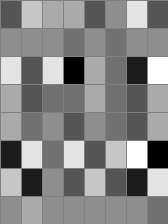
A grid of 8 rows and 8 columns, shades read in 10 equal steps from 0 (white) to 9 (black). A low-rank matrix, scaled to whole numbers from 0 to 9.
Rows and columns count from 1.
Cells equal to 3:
9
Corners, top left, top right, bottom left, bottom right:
6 6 4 5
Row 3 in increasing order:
0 1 1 3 5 6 8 9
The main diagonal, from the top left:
6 4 1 5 4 2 8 5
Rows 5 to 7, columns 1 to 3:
3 5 4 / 8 1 5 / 2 8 4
